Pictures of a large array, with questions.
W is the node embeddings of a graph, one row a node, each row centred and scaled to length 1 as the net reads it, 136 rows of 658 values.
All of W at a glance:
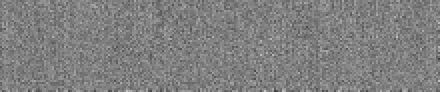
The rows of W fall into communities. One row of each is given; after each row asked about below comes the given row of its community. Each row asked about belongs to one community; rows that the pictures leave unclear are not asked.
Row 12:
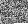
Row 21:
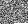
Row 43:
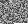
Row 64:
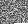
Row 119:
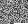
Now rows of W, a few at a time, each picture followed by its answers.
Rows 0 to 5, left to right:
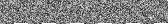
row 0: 43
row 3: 64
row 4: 119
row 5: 12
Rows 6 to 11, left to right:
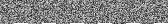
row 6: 12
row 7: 43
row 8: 119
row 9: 12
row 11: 12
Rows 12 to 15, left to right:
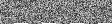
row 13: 43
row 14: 43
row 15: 43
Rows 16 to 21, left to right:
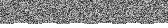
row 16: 21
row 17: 64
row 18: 21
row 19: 43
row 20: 21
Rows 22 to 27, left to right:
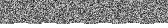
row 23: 43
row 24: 21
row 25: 12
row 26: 12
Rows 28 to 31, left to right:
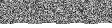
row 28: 119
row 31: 64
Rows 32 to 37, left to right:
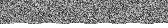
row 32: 64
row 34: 43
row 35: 21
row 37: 43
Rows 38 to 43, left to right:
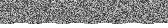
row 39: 43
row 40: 119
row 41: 43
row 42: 64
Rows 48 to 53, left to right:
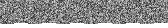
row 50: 43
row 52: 119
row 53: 12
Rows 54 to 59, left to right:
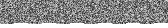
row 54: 43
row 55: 12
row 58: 119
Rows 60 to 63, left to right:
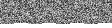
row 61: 12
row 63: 12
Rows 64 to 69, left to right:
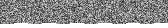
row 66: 43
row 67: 21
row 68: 12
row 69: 119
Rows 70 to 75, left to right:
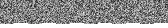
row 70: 119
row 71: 119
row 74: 43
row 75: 12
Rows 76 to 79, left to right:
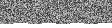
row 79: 119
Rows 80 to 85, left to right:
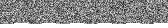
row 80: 64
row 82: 12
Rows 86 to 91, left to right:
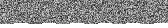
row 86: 12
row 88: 64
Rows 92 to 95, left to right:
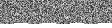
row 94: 12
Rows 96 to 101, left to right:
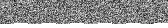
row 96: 64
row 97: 12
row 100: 119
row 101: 21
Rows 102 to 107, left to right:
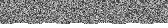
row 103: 21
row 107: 43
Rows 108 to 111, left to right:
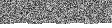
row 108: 64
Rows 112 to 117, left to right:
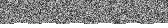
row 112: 119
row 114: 12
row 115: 64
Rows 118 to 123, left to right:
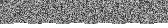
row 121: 43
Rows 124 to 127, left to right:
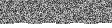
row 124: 12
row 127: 12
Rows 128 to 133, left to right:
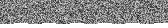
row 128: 64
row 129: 119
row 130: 64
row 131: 21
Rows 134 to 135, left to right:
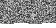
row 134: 43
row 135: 43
